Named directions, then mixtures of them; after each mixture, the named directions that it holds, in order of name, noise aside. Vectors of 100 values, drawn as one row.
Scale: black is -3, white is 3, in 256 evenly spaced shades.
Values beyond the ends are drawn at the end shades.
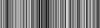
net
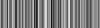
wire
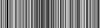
net, wire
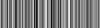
wire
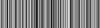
net, wire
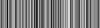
net, wire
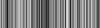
net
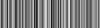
wire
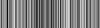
net, wire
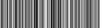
wire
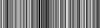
net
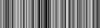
net, wire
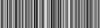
wire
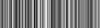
net, wire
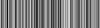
net, wire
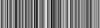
wire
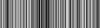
net
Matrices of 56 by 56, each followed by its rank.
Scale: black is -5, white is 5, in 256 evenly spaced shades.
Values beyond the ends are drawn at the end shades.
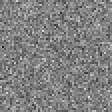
full rank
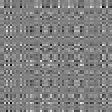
two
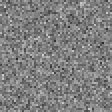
full rank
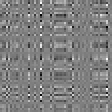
two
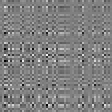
two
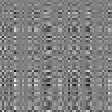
two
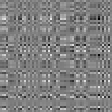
two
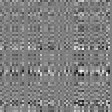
two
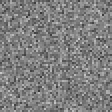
full rank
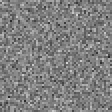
full rank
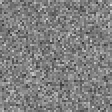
full rank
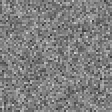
full rank
